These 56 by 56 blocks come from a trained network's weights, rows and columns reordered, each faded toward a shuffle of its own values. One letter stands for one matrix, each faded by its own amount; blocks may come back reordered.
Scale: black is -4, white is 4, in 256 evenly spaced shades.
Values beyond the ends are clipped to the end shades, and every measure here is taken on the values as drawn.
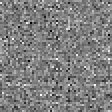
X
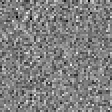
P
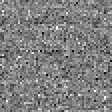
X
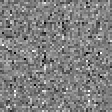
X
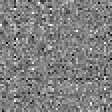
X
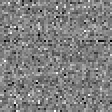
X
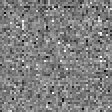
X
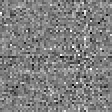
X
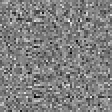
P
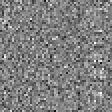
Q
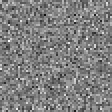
Q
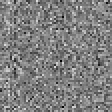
Q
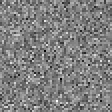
Q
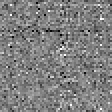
X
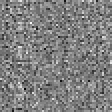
Q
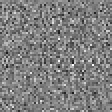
P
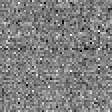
X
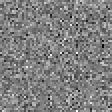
P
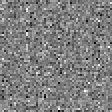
X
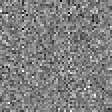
P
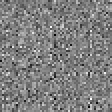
Q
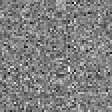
P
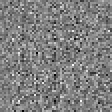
Q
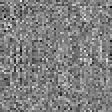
Q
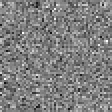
P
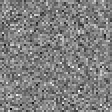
Q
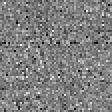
X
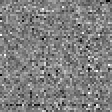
X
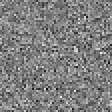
Q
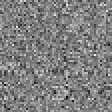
P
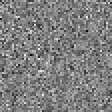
Q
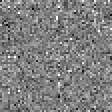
X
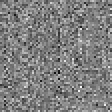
Q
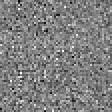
X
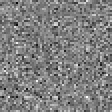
P
